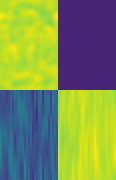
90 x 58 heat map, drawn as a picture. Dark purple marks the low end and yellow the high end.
It is made of 2 by 2 panels. Panel 1,1: very high, blotchy, faint in contrast. Panel 1,2: very low, flat. Panel 2,1: low, streaked downward. Panel 2,2: very high, streaked downward, faint in contrast.
